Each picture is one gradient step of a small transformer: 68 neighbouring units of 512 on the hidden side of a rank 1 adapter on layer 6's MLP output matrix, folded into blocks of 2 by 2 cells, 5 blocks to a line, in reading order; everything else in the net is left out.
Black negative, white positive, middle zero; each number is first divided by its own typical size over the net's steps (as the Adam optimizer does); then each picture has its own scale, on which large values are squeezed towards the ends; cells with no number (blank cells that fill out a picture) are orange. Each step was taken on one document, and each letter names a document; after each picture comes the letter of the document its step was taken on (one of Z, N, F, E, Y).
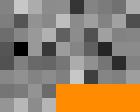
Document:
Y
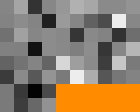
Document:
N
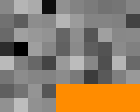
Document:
Y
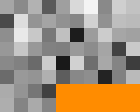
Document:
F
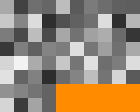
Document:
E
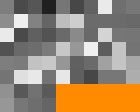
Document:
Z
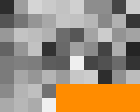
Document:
F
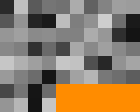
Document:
E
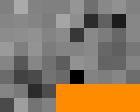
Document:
N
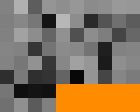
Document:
N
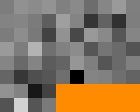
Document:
N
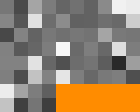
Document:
Z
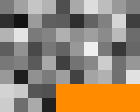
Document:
Z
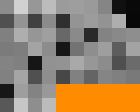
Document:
Y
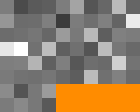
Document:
Y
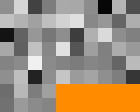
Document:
Z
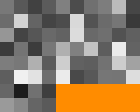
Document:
Z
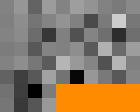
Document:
N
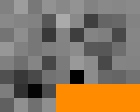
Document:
N
